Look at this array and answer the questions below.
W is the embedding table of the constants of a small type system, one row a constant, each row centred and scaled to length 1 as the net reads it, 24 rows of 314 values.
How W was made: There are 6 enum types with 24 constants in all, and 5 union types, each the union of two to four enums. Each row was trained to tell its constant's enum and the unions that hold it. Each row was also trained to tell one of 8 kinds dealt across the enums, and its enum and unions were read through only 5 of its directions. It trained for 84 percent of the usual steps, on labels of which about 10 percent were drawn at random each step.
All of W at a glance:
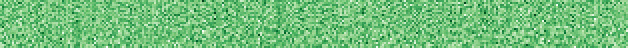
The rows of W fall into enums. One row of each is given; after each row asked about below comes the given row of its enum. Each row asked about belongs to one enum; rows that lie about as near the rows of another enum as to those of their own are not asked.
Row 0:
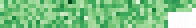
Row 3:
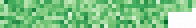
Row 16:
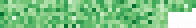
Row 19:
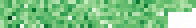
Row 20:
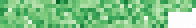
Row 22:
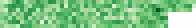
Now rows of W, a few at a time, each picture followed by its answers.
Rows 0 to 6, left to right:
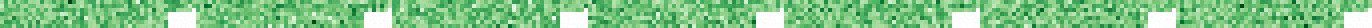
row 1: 22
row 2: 20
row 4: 0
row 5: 20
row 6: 0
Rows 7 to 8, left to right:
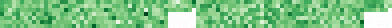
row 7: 20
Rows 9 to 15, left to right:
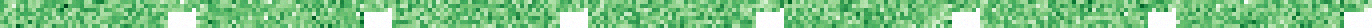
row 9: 20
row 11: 0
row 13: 16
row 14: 22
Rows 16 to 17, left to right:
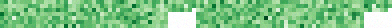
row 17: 0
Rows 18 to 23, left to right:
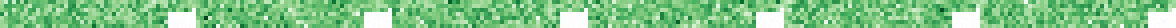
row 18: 22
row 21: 19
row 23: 22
